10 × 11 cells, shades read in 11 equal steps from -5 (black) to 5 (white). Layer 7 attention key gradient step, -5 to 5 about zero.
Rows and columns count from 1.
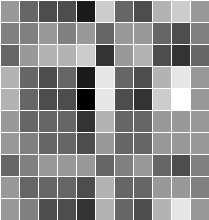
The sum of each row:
-2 0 1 2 0 -2 -1 -1 -2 0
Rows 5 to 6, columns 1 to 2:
2 -1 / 1 -1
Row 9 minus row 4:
-1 0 1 0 2 -2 0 1 -1 -3 -1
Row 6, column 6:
2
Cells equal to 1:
28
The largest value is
5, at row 5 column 10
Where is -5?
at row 5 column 5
